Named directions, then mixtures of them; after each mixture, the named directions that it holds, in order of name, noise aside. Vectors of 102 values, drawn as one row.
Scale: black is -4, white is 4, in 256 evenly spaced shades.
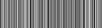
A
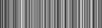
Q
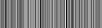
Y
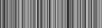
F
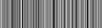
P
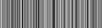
P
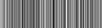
P, Q, Y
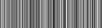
A, P, Y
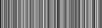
A, Q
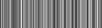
A, P, Q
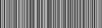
A, F, Y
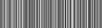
P, Y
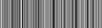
P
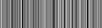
P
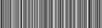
A, P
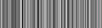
F, P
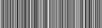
A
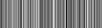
A, P, Y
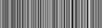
P, Y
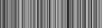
F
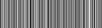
A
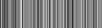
F, P, Q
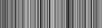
F, Y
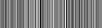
Y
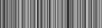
F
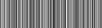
A, P, Y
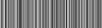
F, Y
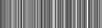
F, P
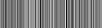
Y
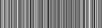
A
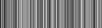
A, F, Q
